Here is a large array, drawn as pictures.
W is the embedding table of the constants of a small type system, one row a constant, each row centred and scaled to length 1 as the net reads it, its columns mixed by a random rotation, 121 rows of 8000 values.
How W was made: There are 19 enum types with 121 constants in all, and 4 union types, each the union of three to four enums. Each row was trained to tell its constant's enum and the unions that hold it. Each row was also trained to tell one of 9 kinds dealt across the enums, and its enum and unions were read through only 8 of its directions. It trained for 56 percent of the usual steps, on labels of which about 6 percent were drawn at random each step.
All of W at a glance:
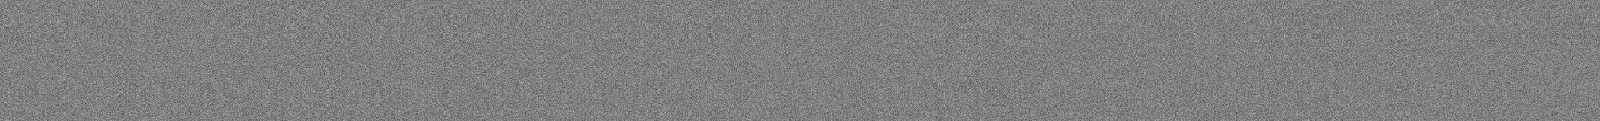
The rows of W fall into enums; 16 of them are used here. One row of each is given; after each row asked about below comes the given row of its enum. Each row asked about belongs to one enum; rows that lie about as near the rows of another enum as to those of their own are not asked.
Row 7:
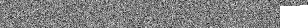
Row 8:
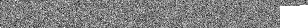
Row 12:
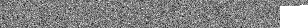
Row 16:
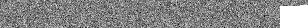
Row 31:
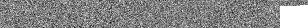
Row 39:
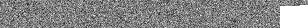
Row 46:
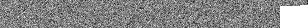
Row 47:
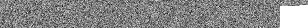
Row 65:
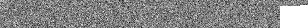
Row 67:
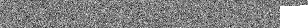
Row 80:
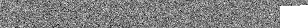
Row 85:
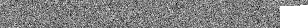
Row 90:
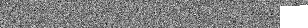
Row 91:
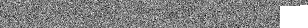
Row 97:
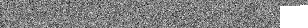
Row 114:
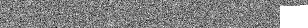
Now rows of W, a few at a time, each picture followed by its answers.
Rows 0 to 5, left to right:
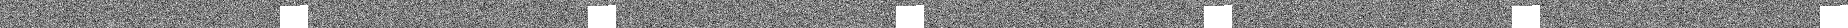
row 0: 7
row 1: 85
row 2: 65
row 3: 85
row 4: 47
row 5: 114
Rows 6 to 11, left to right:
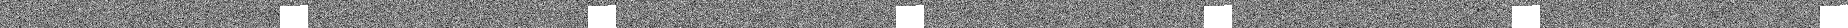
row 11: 91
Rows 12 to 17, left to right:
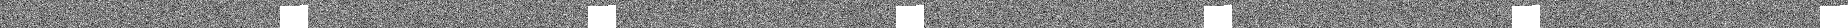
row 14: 97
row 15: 90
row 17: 8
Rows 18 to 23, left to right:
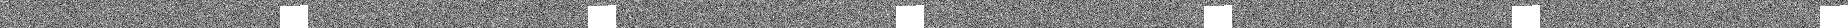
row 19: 31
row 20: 80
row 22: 97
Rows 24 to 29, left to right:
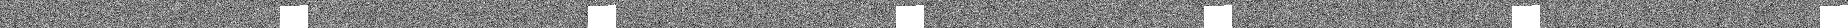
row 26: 12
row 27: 7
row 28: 8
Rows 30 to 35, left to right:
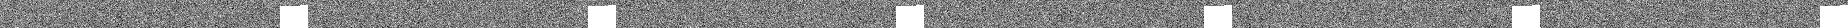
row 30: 85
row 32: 85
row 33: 114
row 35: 8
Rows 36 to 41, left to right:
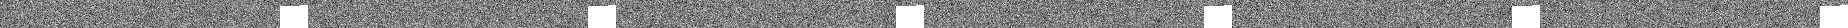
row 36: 8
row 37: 7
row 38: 65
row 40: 46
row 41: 85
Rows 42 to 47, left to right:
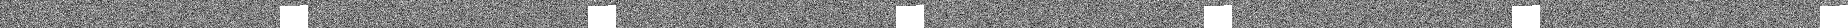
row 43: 46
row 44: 90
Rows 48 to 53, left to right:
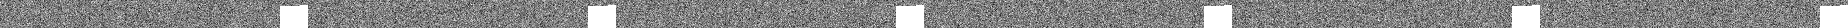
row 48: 114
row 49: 39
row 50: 97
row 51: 65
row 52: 39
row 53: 47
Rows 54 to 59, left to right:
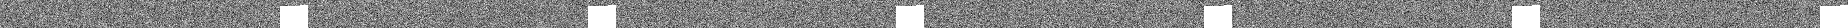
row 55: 8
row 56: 67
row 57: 7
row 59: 46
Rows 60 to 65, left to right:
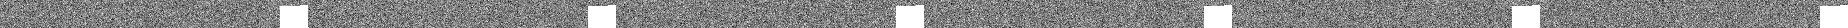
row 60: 31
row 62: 47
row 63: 39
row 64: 85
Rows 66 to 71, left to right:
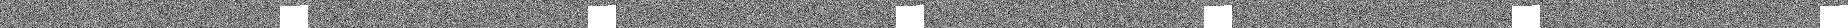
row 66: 47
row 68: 90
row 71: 12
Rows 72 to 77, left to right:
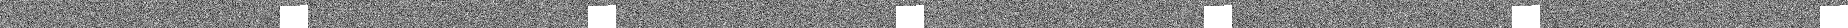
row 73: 114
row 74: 39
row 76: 16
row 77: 7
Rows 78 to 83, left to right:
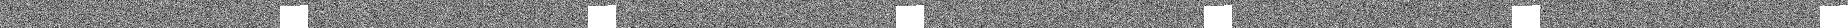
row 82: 31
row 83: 31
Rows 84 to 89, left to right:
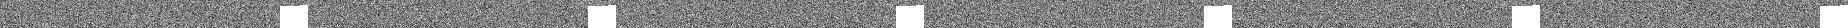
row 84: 16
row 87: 47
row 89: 39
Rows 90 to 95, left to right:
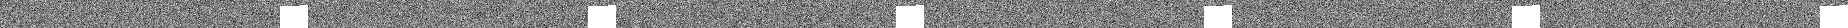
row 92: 39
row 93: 90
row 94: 67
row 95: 16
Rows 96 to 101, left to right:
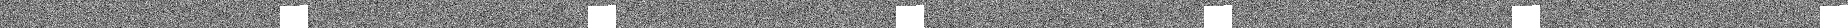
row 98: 91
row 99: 12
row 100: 46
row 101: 16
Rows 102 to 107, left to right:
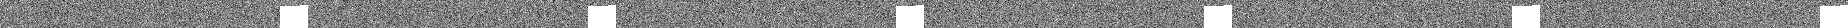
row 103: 67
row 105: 90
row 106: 90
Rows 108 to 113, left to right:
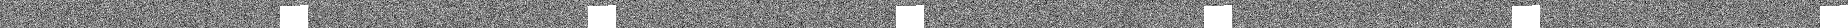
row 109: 31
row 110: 46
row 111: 114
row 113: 12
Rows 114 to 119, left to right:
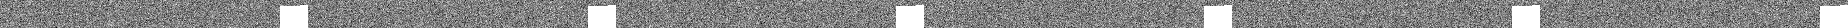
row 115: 7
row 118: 46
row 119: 91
